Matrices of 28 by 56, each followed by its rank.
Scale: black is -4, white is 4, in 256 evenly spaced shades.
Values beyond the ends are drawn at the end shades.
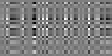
one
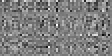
five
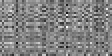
three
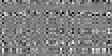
three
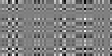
one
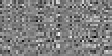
five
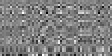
three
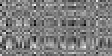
three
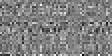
five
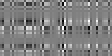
one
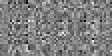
five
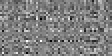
five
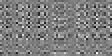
three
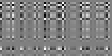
one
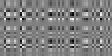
one
